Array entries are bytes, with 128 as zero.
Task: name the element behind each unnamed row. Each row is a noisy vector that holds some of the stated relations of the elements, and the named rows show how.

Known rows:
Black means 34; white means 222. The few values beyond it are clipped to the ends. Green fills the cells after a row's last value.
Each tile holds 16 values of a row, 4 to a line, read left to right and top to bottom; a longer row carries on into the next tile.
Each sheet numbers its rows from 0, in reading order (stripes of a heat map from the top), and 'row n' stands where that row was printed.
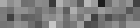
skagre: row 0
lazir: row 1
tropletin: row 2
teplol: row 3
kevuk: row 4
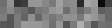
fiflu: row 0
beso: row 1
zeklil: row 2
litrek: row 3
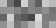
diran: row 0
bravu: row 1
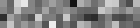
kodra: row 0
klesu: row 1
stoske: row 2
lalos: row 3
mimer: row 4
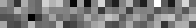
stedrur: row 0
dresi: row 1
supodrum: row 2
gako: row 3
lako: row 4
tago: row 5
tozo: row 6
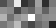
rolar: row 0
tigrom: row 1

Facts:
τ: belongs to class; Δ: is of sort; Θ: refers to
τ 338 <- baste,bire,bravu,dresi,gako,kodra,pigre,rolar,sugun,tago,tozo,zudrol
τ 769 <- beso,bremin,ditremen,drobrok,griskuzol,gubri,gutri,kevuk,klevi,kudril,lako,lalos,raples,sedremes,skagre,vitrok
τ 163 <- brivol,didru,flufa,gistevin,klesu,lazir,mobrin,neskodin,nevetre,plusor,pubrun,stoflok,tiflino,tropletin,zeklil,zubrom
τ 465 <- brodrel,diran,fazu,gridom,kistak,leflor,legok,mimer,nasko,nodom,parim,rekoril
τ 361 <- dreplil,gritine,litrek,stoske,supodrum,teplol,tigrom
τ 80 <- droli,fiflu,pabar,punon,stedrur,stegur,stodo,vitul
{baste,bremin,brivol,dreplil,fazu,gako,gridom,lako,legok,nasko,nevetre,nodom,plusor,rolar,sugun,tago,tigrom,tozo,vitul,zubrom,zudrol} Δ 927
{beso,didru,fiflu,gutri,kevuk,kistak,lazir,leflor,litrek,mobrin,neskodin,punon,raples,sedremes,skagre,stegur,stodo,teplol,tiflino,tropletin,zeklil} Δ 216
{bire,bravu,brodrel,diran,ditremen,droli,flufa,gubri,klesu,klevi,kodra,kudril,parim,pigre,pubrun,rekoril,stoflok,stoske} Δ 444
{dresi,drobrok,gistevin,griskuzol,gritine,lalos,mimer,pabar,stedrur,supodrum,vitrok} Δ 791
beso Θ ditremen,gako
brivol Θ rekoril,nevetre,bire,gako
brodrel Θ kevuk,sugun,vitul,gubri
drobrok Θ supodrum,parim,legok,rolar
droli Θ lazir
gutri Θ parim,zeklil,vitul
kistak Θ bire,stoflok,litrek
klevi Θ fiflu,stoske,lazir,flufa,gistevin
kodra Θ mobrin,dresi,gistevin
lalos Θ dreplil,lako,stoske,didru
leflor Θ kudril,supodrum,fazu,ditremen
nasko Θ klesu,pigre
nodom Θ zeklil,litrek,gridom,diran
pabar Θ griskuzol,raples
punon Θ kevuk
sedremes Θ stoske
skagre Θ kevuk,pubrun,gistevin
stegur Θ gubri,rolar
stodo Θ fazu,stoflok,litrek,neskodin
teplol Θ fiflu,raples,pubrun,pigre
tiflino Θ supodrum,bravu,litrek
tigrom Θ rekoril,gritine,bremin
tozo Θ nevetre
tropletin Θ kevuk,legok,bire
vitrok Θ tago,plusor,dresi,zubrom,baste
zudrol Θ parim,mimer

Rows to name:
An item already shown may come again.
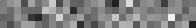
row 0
mobrin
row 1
lalos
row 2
fazu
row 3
mobrin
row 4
tozo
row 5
neskodin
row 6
nodom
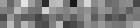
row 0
klevi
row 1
pabar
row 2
supodrum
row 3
gutri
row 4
raples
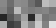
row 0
gistevin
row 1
pigre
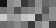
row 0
nevetre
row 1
nasko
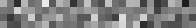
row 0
pabar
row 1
zudrol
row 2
stodo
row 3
parim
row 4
bire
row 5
dreplil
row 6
teplol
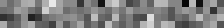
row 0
griskuzol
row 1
vitrok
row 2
zeklil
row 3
stoske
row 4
stegur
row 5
bravu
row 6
gritine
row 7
bremin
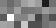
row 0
stoflok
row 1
teplol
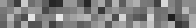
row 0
droli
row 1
vitul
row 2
brivol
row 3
bremin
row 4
gubri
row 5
rekoril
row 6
gistevin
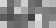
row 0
drobrok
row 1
bire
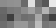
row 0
sedremes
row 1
brodrel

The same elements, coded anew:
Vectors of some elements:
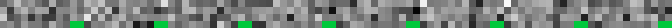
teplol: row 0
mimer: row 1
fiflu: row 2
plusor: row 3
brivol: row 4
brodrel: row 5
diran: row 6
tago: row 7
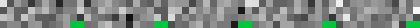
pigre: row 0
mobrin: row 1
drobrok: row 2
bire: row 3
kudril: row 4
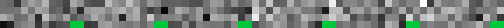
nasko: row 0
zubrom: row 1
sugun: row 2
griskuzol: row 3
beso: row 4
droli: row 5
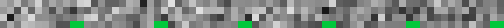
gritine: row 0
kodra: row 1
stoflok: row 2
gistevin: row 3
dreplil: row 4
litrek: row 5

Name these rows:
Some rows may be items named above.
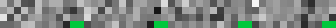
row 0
stedrur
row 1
drobrok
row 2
litrek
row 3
parim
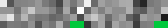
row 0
klevi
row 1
diran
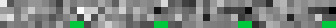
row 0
klevi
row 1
gistevin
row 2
tozo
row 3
nevetre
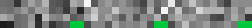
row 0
nasko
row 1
gubri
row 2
stoflok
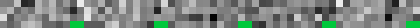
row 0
dresi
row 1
vitrok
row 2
zeklil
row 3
vitul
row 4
stoske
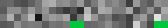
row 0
gako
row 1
raples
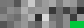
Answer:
tigrom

